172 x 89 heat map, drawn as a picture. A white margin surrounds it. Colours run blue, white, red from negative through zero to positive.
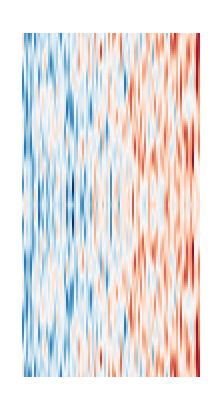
The field climbs toward the right. The grain runs up and down. The top and bottom halves mirror each other.
